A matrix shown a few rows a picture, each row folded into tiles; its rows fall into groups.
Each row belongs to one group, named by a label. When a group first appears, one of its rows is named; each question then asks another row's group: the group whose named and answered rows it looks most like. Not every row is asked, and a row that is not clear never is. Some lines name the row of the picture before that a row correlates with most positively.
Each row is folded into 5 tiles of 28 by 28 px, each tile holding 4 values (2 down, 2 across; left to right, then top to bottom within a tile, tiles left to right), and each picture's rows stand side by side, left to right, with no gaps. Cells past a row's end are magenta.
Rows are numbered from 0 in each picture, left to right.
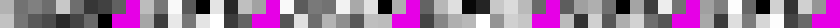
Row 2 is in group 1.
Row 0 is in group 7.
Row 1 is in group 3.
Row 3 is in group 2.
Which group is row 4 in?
3
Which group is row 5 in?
3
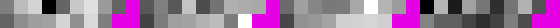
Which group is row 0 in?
2
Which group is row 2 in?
2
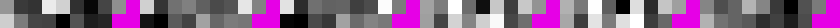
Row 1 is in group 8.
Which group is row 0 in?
7
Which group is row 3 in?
3
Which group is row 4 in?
3
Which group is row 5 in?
7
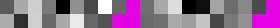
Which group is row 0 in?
3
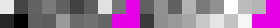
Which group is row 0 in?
8
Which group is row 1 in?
2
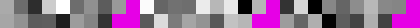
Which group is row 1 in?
1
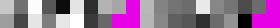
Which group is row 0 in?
3
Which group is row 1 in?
7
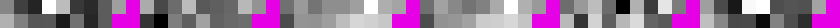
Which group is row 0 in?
7
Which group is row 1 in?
8
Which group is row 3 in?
2
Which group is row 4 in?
3
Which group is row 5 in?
7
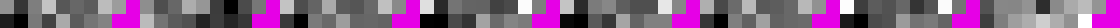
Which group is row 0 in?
8
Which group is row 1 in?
7
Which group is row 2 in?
8
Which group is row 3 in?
8
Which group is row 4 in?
8
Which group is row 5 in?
8
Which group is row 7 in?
2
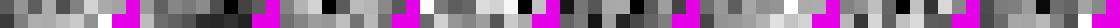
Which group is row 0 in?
2
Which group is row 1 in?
7
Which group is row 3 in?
1
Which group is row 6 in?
3
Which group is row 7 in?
2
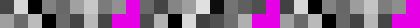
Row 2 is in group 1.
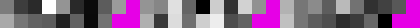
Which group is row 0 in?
7
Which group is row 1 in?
3
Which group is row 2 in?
7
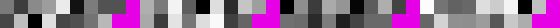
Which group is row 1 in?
3
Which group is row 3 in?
1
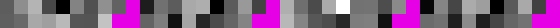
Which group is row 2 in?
7
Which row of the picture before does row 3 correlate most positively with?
2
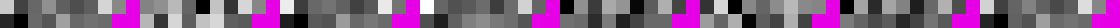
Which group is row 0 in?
8
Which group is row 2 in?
8
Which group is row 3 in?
8
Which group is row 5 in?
1
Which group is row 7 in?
8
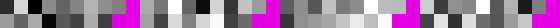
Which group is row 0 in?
1
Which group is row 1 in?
3
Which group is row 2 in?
2
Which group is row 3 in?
1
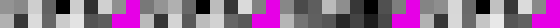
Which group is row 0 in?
3
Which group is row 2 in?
7
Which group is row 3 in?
3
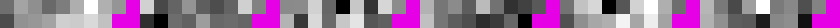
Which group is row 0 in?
2
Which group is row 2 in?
3
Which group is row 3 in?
7
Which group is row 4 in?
2
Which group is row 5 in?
7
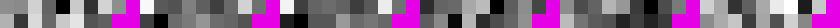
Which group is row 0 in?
3
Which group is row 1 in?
8
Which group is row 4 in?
7
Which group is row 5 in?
1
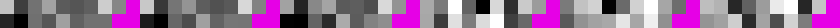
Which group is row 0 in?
8
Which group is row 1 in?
8
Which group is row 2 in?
8
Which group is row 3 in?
3
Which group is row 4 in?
2
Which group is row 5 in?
1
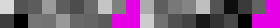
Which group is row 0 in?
8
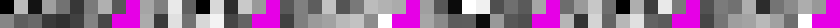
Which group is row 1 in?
3
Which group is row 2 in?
2
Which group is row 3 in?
7
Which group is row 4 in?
3
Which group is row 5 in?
2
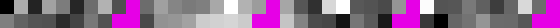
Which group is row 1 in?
2
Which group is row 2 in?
7
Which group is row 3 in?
8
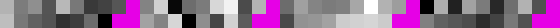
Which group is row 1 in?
1
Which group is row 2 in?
2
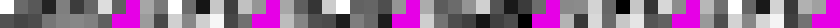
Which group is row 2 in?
7
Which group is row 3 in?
7
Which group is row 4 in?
3
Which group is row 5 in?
3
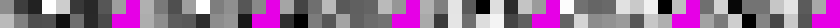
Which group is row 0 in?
7
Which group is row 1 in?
7
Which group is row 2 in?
8
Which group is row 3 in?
3
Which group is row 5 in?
1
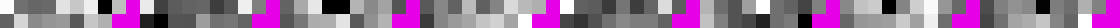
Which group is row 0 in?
1
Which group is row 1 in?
8
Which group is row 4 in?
8
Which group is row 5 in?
7
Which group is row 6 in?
2
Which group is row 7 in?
2
